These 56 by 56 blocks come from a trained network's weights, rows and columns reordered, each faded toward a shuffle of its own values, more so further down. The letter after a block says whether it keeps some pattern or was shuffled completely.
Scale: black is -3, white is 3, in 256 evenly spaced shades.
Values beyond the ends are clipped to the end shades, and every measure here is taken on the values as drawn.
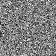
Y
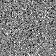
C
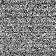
C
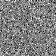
C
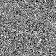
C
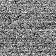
C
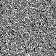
Y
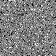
Y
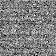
C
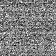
C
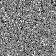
Y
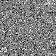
C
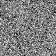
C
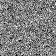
Y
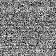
C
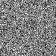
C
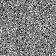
Y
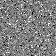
Y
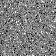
C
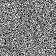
Y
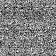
C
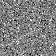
C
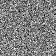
Y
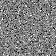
Y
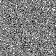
Y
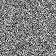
Y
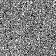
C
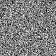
Y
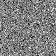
Y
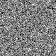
Y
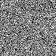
Y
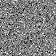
C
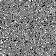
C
